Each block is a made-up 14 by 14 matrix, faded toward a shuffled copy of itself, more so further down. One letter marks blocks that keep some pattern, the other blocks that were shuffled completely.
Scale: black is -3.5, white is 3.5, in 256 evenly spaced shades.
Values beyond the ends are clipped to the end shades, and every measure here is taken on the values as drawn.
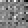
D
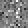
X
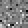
X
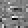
D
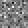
X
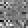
D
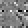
D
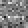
D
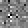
D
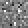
X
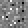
X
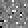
X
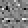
D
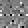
D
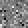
X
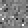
X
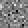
X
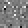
D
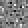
X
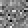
D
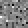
X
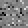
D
